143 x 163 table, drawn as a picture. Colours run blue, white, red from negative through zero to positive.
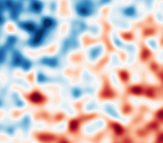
The texture varies smoothly and slowly. No row or column stands out. The values follow a bell shape. No lone cell stands out from its neighbours. There is an overall slope up to the bottom right.
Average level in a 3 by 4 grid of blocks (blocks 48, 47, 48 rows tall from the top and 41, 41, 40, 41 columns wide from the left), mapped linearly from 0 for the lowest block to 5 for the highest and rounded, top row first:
0 1 2 3 | 2 2 3 5 | 3 4 4 5
